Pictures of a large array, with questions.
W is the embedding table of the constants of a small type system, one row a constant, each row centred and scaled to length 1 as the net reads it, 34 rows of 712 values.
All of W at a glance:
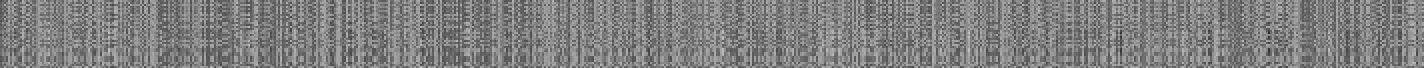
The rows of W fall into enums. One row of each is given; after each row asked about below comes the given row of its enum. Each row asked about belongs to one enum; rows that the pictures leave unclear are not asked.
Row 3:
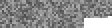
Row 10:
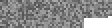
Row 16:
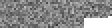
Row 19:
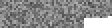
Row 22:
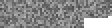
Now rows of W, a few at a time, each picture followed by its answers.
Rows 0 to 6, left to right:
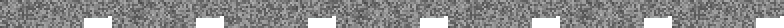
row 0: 10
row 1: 3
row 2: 22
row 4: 10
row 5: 3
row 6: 10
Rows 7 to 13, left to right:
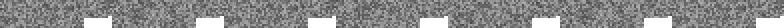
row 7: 22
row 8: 3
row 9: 22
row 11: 19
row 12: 3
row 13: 22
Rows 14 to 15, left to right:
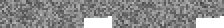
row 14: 3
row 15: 19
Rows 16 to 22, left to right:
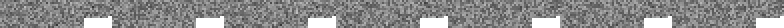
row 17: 10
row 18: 16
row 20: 22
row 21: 19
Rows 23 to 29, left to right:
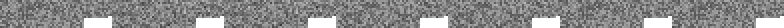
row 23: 10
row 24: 16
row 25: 16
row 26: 19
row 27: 19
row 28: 10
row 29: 10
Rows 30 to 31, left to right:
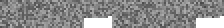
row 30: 10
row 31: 19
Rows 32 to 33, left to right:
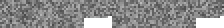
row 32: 3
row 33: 22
